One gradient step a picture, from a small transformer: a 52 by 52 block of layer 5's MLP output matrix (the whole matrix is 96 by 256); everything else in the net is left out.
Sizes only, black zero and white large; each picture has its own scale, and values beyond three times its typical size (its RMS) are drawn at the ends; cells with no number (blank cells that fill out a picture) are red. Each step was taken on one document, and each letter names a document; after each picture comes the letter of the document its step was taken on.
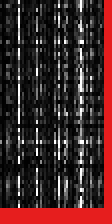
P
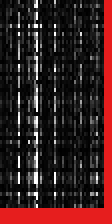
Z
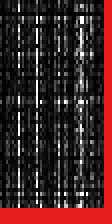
P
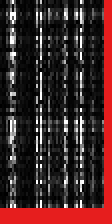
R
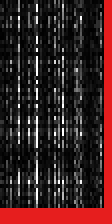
Z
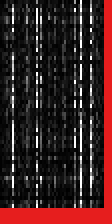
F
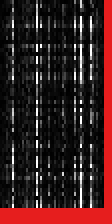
F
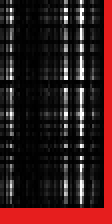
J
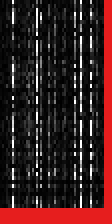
F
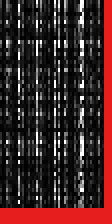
P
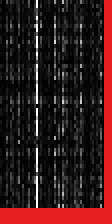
Z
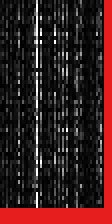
Z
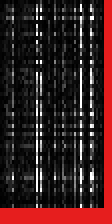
F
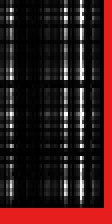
J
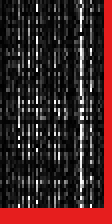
P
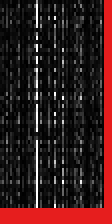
Z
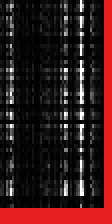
J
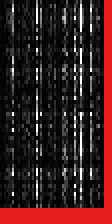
F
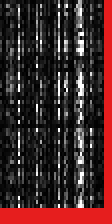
P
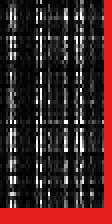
R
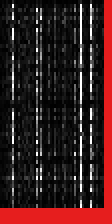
F
